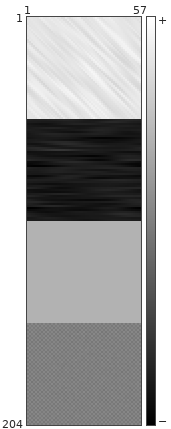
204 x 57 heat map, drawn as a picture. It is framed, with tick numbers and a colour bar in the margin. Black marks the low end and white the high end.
The table splits into 4 rows of 1 panel. Panel 1,1: very high, slanting down to the right, faint in contrast. Panel 2,1: very low, streaked across, faint in contrast. Panel 3,1: high, flat. Panel 4,1: middling, checkered, faint in contrast.
